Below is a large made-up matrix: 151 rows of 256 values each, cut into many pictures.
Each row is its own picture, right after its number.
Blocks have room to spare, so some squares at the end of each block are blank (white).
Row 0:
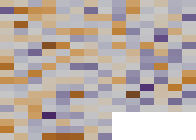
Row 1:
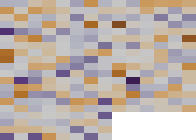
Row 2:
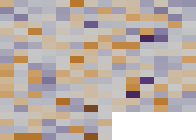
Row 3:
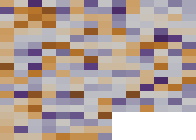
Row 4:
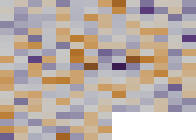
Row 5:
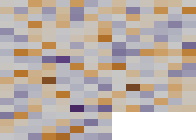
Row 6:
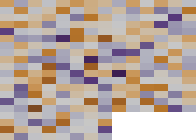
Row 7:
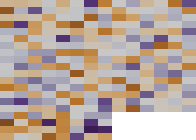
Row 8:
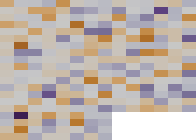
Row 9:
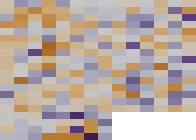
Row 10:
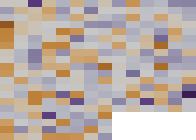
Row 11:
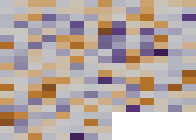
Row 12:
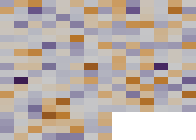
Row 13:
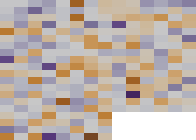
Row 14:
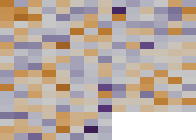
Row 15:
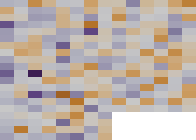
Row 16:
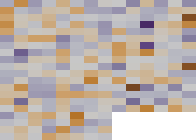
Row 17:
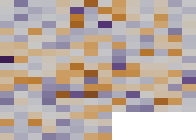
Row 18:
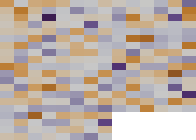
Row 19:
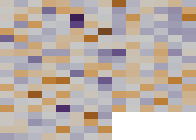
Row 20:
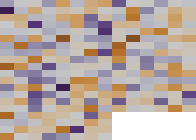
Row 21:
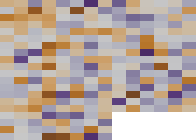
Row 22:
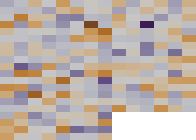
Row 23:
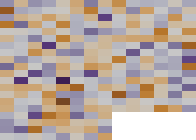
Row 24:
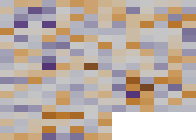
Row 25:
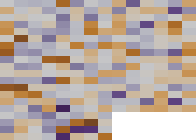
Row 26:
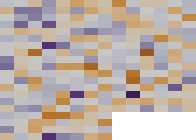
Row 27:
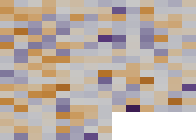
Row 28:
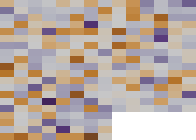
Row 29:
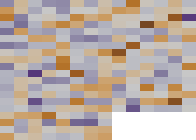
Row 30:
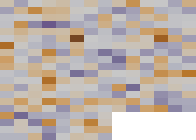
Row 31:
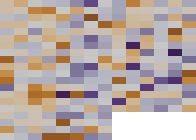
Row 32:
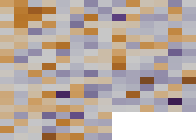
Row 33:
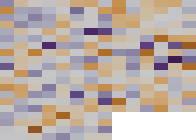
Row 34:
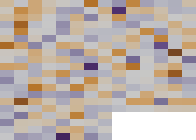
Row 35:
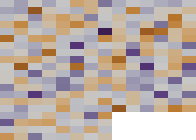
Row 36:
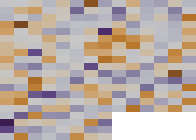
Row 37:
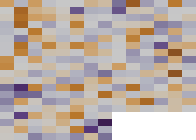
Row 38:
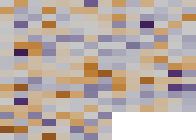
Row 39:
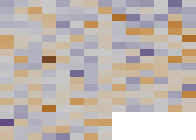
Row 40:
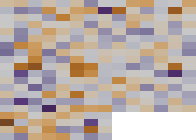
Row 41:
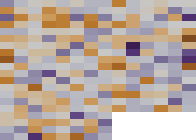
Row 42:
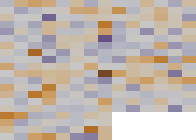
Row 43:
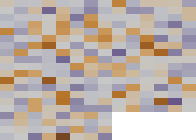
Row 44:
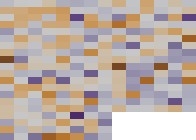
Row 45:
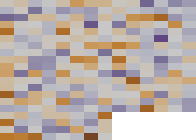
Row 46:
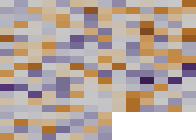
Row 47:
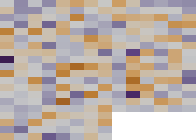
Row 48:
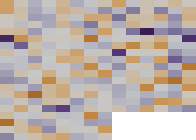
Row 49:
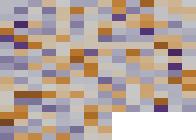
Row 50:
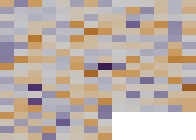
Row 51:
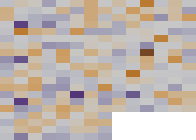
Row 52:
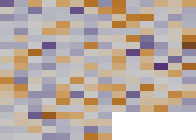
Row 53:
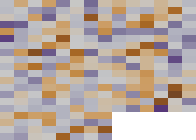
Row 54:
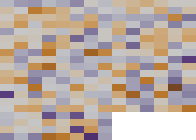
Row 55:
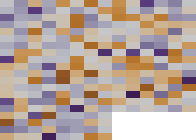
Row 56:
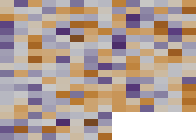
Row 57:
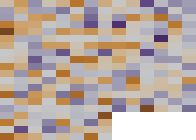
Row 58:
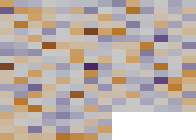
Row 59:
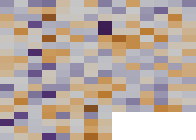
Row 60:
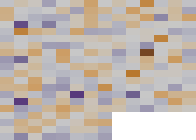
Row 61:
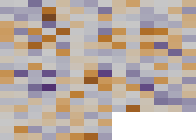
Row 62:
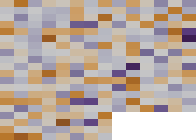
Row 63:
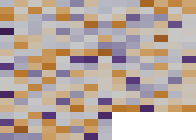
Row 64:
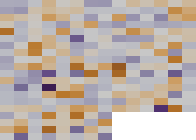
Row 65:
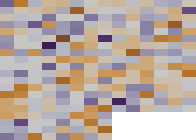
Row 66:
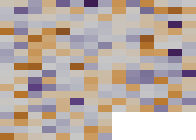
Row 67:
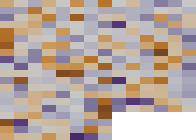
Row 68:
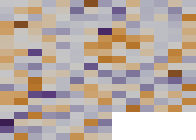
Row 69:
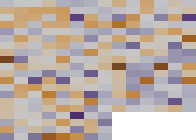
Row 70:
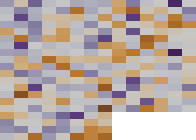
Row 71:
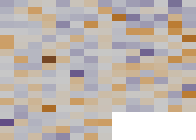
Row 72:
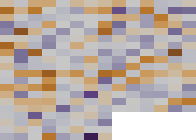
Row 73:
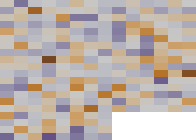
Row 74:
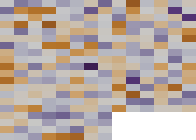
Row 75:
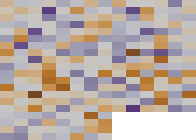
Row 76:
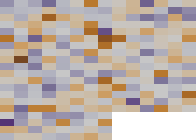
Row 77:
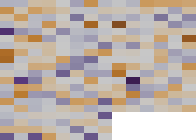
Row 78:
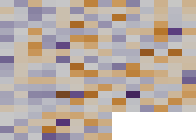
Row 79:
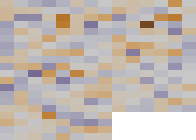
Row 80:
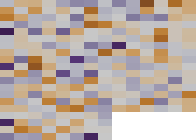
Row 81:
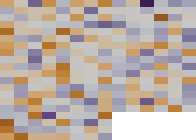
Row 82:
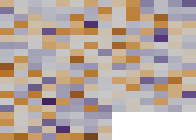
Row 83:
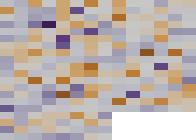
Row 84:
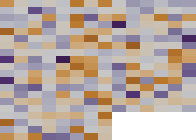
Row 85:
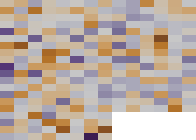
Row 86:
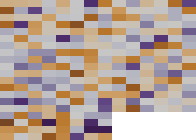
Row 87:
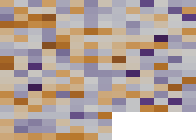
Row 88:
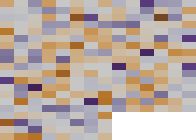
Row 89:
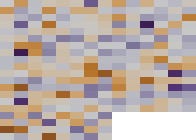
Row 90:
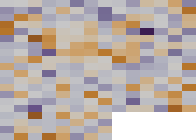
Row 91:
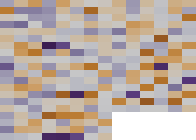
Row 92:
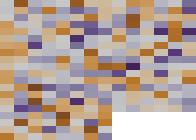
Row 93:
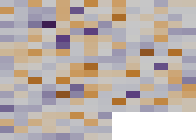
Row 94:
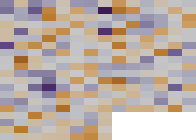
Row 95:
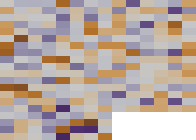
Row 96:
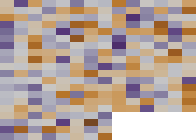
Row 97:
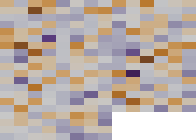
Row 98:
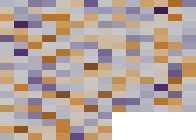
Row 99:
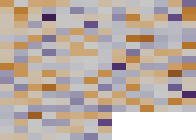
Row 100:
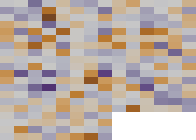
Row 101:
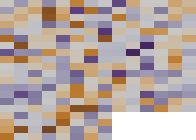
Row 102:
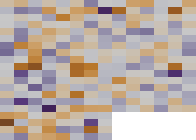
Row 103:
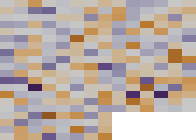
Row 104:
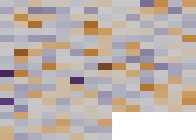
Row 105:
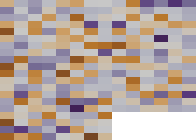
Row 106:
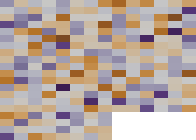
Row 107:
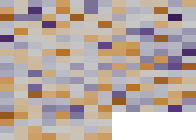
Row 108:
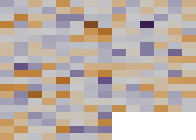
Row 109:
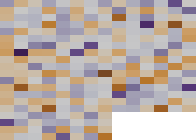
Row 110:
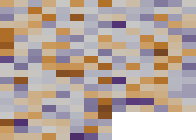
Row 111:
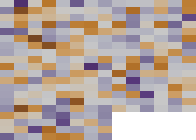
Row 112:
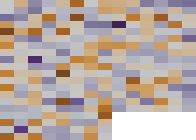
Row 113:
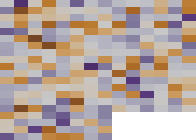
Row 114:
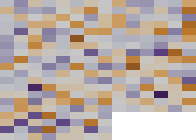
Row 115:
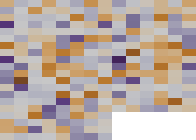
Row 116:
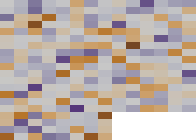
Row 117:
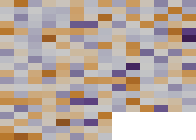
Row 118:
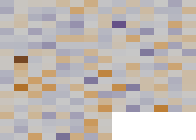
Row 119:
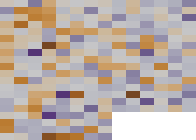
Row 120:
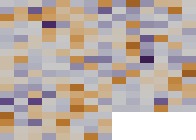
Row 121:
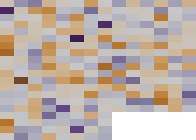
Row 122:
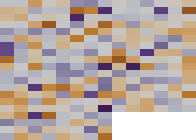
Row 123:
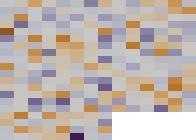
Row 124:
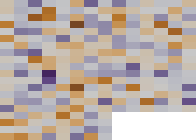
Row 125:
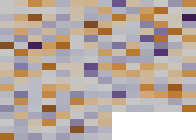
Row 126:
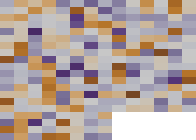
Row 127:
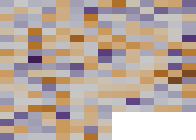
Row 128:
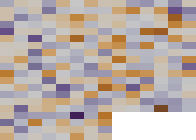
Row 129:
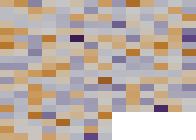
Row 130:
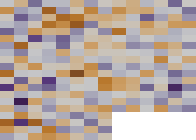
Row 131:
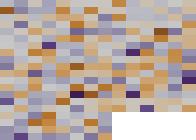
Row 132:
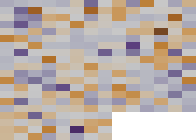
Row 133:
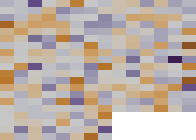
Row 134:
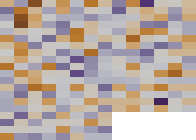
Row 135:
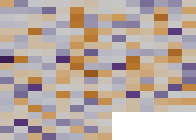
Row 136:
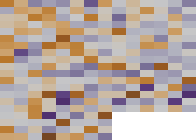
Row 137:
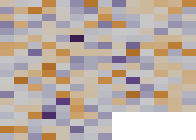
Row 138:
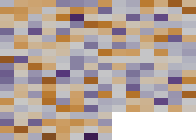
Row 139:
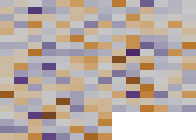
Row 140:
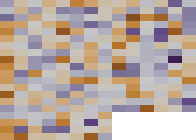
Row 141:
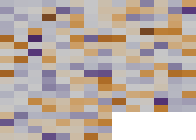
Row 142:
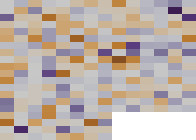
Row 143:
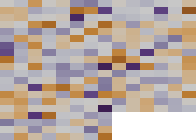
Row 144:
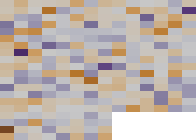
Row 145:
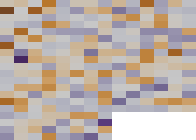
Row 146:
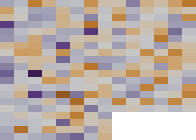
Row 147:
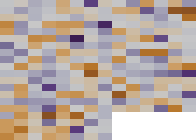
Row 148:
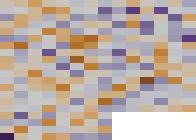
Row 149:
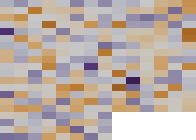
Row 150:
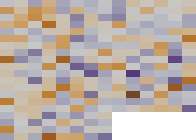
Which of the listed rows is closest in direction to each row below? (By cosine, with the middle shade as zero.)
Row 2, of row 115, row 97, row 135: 135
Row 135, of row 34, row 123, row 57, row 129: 57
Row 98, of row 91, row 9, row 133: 91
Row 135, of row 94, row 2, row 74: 2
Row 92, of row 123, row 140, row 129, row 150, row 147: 140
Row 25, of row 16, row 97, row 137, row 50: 16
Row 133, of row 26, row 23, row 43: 23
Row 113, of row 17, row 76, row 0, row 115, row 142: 0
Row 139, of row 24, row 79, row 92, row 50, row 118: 24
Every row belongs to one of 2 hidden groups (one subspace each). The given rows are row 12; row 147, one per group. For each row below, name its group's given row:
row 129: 12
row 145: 147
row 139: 12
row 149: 12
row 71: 147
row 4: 147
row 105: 12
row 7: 147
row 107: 147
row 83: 12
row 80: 12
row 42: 147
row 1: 12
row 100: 147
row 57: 12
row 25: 147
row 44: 12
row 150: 12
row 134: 147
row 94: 147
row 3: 12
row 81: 12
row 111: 12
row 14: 147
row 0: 12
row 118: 147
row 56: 12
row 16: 147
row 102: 147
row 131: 12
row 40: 147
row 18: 147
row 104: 147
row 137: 12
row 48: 147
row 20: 147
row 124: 147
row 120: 147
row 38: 147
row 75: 147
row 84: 12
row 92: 12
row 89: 147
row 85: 12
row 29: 147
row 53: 147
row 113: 12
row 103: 12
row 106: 147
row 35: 147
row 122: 12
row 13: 12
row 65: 147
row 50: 12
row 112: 12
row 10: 12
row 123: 147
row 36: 147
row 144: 147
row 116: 12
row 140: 12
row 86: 147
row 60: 12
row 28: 12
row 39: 147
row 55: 12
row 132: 147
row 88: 12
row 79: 147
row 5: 147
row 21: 12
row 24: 12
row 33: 12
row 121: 12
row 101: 147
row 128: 147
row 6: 147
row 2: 12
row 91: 12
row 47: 12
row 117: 12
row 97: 147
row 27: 147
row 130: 147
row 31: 12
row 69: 12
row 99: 147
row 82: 12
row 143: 12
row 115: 12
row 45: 12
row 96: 12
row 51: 12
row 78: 12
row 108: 147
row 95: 147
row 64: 147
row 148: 147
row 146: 12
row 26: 12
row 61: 147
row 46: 147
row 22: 147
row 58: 12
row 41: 12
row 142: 12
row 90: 147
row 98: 147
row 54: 12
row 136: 12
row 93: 12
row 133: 12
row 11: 147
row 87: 12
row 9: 12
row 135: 12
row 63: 12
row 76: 147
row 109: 147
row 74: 12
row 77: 12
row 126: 12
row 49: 147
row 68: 147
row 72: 147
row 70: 147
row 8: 147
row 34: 147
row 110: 12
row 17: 12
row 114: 12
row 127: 147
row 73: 147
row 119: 12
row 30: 147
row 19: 147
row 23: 12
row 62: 12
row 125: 147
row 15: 12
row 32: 12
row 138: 12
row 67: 12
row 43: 147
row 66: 147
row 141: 147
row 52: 12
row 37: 147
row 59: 147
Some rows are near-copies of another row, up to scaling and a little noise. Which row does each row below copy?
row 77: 1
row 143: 122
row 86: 7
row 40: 102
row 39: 71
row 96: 56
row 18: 99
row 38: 89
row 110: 67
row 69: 44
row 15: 146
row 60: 51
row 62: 117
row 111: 113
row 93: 83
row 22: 108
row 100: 61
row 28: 82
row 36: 68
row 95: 25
